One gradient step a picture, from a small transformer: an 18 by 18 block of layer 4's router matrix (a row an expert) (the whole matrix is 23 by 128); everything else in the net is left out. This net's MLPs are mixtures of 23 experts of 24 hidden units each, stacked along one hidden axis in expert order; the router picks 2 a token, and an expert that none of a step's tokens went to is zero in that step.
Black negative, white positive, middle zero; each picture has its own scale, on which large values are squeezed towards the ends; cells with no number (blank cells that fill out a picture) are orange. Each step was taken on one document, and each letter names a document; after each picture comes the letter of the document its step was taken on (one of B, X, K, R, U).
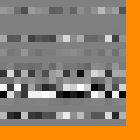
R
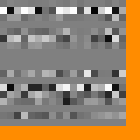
R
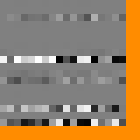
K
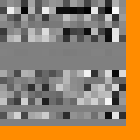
R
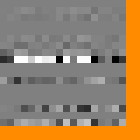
K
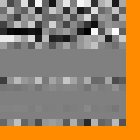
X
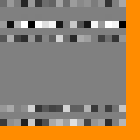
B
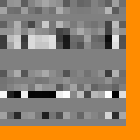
R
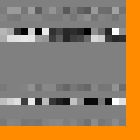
X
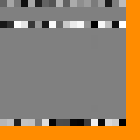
B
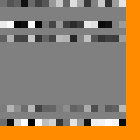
B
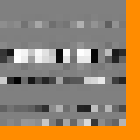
K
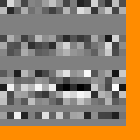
R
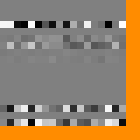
B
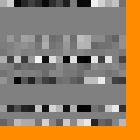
K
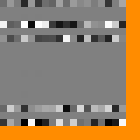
B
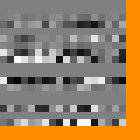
K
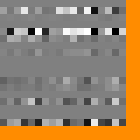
X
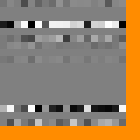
B
